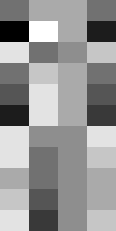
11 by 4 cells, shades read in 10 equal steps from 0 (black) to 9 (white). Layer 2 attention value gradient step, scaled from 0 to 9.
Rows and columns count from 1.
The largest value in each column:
8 9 6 8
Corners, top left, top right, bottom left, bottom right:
4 4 8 7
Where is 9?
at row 2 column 2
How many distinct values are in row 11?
4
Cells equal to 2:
2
